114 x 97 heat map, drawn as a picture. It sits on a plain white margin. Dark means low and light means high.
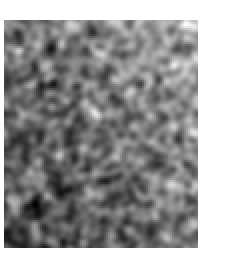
Grain: blotchy. Lone odd cells: none. Histogram: bell-shaped. Ninth with the highest average: top right. Mirror symmetry: none. Stripes: none. Slope: up to the top right. Ninth with the lowest average: bottom left.
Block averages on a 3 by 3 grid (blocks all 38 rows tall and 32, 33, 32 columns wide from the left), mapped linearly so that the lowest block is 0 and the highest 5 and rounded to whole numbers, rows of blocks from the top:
2 3 5 / 1 2 3 / 0 1 3
